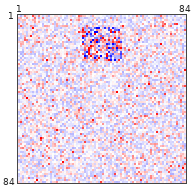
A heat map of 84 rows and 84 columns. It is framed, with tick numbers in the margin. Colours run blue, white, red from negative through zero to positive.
Roughest part: top middle. Average level on the scale: 50%. Mirror symmetry: none. Odd patch: rougher, in the top middle. Slope: none.
